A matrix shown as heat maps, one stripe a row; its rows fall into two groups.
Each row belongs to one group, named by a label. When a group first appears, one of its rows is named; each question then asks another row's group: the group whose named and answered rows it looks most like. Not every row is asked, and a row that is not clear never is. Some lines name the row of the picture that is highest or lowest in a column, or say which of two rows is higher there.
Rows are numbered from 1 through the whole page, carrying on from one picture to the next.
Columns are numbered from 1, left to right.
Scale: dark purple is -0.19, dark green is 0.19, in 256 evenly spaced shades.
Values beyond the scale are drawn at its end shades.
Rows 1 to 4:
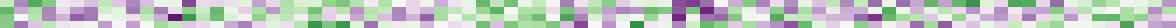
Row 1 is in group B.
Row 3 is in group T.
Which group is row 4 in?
B
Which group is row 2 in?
T
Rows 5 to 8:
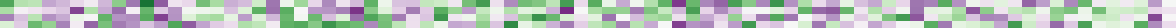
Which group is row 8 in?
B
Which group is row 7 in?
T
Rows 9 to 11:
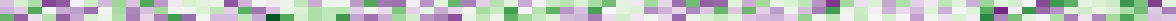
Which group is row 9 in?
T
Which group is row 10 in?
B
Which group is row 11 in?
B
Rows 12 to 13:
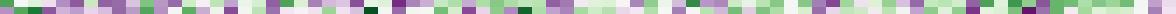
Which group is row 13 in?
T
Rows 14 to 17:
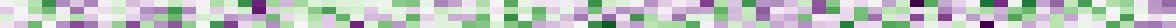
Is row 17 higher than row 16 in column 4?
No
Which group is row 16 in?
B
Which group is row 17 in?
T
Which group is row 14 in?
B
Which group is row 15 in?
B
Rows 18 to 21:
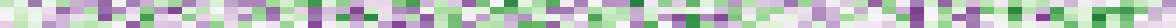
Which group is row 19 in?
T
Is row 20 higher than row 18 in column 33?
Yes
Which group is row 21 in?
T
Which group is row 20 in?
T
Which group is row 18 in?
B
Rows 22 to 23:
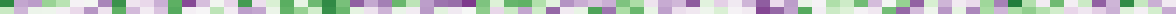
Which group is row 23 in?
B
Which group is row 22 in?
B
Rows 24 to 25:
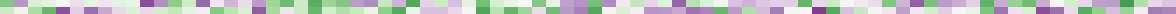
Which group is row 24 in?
B
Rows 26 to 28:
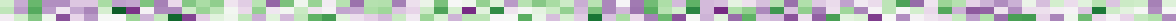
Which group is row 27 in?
T
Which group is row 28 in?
B
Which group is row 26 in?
T
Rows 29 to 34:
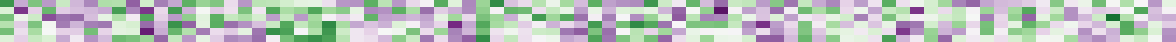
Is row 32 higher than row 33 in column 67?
No
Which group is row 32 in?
B
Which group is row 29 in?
T
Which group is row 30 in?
B
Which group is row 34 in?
B
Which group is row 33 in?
B
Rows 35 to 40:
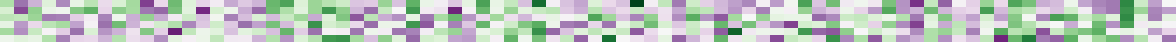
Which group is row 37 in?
T
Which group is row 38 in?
B
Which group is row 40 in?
B
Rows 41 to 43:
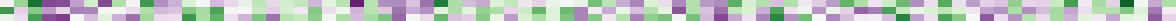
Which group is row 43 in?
T
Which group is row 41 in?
T
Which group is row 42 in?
T
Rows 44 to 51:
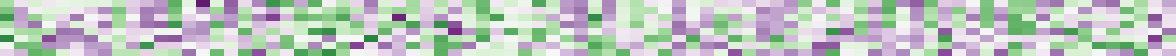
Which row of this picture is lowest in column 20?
46
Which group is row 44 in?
B
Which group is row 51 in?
B
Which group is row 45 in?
B
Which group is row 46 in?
B
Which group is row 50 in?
T
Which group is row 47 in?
B
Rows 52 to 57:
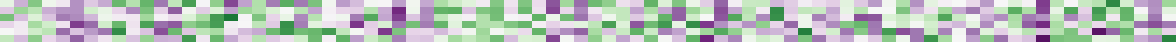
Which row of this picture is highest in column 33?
53
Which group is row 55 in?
T
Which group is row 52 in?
T
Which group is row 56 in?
B
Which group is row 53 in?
T
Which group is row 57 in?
T
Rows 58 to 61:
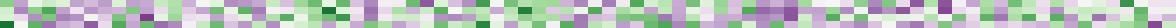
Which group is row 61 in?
T
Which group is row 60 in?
B
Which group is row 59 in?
B
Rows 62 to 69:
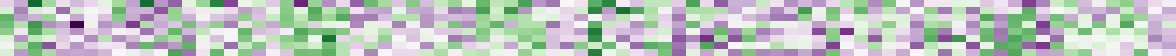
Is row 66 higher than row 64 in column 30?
No
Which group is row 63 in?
B
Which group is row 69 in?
B
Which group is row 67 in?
B
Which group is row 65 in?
T
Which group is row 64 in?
B
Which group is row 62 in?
T
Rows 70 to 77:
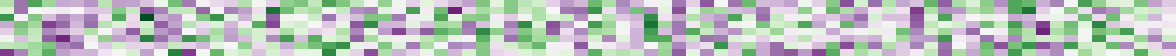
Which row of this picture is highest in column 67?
70
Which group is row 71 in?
B
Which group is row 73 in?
T
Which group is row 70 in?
B
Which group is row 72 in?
T
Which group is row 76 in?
B
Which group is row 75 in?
T
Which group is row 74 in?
T
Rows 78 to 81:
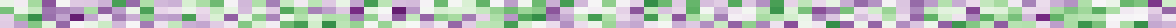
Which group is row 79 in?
T
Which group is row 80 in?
T
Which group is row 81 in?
B
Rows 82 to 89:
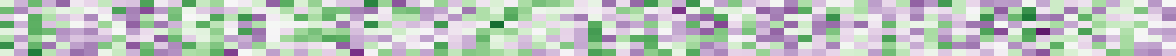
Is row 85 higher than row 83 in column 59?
No
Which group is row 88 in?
T
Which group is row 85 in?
T
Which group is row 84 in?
B
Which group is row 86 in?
B
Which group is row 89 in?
T
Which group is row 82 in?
T
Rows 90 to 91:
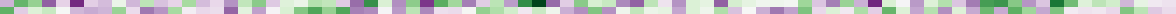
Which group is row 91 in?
B
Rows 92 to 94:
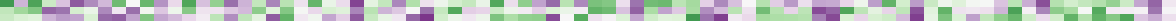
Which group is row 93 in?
T
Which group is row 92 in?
T
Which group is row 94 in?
T
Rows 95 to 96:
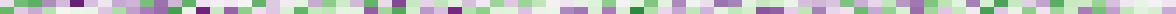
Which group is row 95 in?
T
